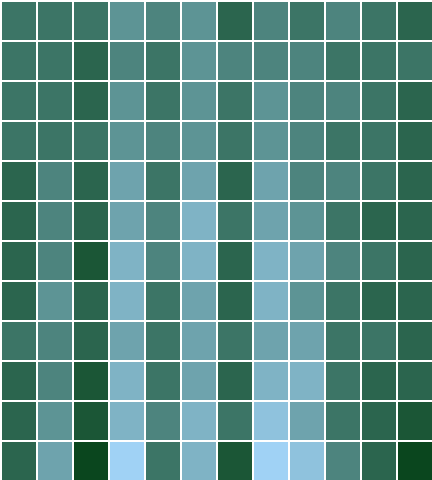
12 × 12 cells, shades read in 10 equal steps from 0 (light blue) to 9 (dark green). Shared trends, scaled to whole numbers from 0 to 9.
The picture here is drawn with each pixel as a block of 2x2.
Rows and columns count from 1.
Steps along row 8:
down up down up down up down up up up same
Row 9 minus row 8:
-1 1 0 1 0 0 -1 1 -1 0 -1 0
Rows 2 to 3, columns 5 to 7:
6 4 5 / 6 4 6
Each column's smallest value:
6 3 6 0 5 2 5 0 1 5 6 6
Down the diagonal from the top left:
6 6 7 4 6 2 7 2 3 6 7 9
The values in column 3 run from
6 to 9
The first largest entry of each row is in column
7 3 3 12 1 1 3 1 3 3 3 3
